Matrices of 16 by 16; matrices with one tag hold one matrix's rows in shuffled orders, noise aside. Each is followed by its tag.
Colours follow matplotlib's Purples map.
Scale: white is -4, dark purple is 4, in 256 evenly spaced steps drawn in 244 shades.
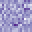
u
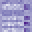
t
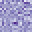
u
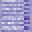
t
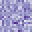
u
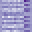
t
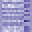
t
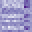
t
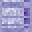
t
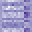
t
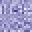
u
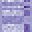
t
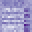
t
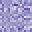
u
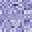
u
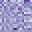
u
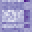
t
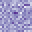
u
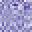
u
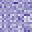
u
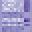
t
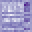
t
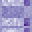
t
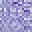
u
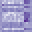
t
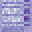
t
